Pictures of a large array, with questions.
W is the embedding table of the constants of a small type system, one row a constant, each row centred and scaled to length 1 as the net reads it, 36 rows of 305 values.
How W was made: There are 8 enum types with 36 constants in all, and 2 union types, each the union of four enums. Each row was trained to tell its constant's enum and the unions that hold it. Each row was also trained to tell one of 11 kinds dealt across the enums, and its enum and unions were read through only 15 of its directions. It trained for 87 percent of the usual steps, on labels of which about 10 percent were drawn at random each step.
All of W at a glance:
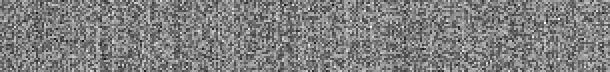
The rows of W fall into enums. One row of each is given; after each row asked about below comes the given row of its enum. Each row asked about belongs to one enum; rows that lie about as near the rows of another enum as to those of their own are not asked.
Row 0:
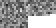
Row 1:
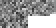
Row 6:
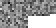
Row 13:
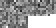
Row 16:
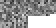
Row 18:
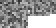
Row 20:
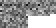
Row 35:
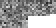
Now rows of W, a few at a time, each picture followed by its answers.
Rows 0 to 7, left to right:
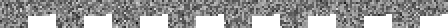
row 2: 16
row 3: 20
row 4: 1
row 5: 20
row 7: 0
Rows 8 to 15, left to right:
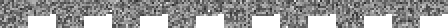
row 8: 20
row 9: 6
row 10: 6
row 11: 18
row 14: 1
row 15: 18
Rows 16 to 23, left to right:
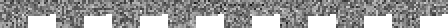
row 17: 0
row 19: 35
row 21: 6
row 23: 1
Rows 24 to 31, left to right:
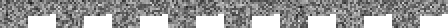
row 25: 18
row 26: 20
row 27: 0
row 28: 18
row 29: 13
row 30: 6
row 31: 1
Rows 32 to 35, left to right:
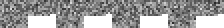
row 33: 35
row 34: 0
